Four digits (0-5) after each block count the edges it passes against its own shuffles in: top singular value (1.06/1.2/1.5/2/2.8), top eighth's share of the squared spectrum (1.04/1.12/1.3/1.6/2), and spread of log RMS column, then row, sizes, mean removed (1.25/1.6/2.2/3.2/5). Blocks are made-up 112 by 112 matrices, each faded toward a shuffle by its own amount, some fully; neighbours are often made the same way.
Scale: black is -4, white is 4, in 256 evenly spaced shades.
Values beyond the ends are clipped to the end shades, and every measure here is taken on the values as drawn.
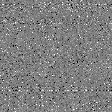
3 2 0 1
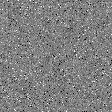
3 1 0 0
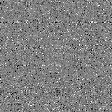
4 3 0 2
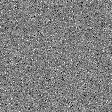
1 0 0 0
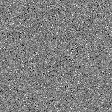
2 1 0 0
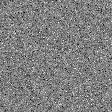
2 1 0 0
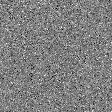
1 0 0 0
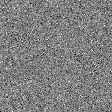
3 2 0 0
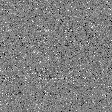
1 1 0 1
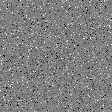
1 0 0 0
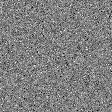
0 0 0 0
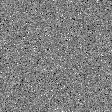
0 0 0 0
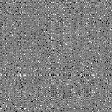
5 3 2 2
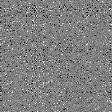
4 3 2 2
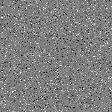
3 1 0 0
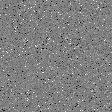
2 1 0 0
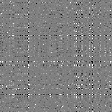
5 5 3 3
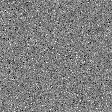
0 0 0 0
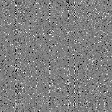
4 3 2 1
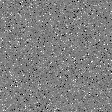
0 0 0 0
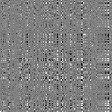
5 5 4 3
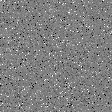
1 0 0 0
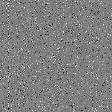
3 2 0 0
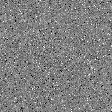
3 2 1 0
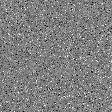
2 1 0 0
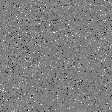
3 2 0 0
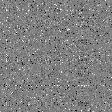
4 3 1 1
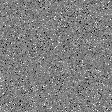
0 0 0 0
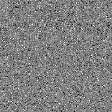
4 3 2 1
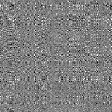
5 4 3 3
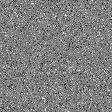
1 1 0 0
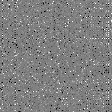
4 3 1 1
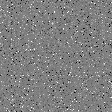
3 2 0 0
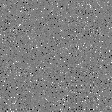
3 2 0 0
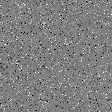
3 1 0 0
